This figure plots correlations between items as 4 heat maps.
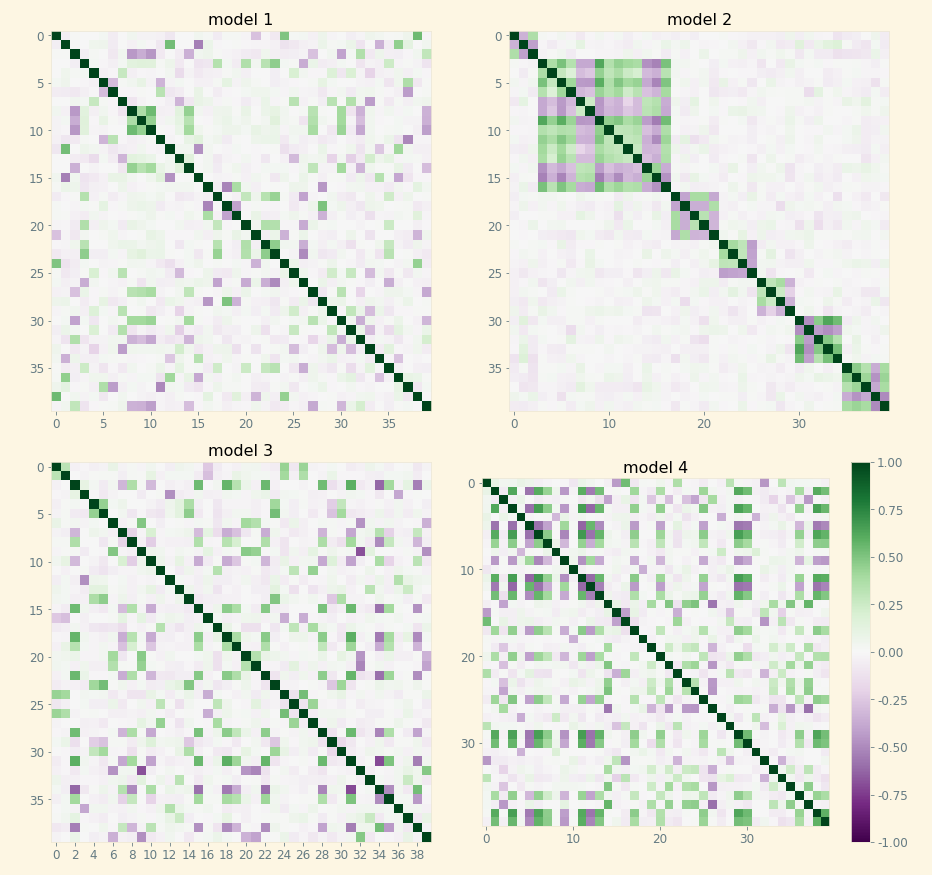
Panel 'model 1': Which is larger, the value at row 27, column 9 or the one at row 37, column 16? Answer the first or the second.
the first
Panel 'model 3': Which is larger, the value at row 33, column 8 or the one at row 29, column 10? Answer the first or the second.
the second
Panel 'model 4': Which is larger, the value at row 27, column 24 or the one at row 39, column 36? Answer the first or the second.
the second
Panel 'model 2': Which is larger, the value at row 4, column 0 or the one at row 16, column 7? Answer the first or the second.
the first
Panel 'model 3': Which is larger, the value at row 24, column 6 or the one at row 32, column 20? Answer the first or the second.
the first
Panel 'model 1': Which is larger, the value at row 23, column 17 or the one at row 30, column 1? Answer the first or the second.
the first
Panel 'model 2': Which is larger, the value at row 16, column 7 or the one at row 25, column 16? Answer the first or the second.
the second
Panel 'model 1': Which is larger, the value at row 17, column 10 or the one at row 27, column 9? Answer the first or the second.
the second
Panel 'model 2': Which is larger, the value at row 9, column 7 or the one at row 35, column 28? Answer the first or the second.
the second
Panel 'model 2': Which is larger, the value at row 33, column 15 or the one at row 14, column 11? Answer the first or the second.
the first
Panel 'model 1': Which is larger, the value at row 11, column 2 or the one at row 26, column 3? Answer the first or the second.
the first
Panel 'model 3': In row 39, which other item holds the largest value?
32
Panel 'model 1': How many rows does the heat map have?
40
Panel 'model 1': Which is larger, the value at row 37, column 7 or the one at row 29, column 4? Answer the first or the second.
the second
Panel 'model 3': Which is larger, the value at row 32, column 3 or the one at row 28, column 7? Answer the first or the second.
the first
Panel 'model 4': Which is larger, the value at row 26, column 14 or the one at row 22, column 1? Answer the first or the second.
the second
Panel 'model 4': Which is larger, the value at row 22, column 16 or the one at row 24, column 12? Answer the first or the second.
the first
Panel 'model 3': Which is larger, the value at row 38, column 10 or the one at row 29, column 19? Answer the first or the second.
the first
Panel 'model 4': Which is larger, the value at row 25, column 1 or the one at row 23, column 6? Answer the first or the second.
the first
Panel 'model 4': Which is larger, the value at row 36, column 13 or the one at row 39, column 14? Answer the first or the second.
the first
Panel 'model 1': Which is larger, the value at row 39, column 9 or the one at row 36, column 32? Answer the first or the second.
the second
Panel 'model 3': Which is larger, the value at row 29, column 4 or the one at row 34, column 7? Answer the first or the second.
the second
